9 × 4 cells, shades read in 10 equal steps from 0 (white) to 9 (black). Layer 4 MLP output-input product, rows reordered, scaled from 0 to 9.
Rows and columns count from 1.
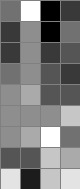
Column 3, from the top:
9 9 7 6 6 4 0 2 2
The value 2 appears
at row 6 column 4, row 8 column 3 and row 9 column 3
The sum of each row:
21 25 24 22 19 14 12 17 12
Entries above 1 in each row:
3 4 4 4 4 4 3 4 2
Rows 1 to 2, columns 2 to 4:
0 9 7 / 4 9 5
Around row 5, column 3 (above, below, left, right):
6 4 3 6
